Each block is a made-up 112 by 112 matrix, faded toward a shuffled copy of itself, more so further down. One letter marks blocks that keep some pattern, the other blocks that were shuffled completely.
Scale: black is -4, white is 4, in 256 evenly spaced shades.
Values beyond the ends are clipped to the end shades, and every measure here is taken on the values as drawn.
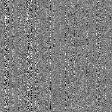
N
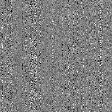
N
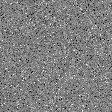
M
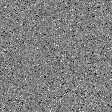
M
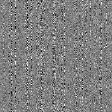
N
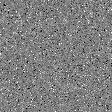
M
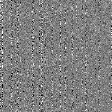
N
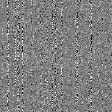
N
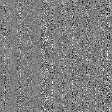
N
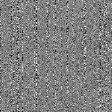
N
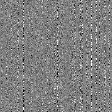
N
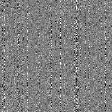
N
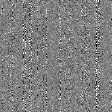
N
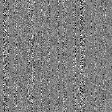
N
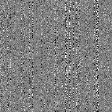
N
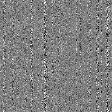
N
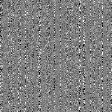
N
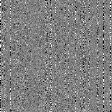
N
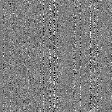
N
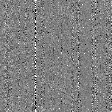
N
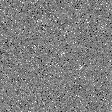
M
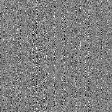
N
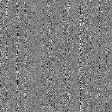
N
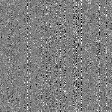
N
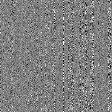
N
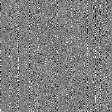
N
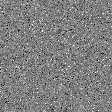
M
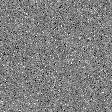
M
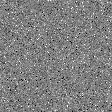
M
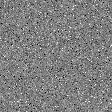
M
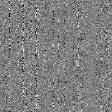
N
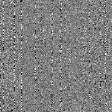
N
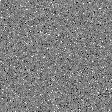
M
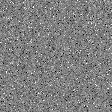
M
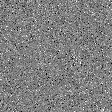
M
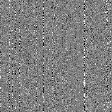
N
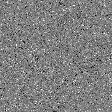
M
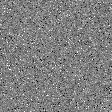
M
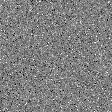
M
